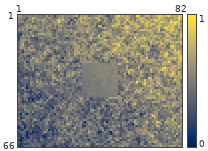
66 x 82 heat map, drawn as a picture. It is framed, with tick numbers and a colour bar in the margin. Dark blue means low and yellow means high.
Odd rows or columns: none. Odd patch: calmer, in the centre. Slope: up to the top right. Histogram: bell-shaped.
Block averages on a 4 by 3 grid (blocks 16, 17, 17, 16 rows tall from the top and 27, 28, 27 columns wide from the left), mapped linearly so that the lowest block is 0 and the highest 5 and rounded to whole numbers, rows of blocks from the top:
2 4 5 / 2 3 4 / 1 2 3 / 0 1 2
